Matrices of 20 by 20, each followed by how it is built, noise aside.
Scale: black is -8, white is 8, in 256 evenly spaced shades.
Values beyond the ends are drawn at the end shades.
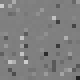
sparse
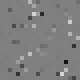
sparse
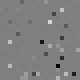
sparse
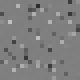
sparse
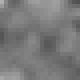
smooth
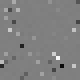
sparse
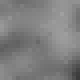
smooth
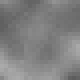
smooth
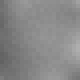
smooth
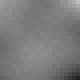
smooth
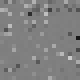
sparse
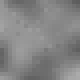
smooth
